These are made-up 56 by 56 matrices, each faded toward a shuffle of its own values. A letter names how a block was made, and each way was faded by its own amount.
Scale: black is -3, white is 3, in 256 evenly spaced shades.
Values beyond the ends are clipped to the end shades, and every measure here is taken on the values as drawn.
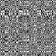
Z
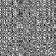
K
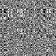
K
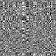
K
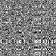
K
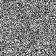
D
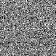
D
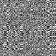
K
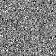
D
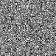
D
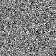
D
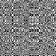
Z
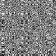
K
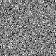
D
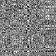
K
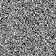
D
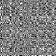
K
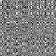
Z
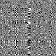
Z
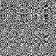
K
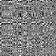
Z
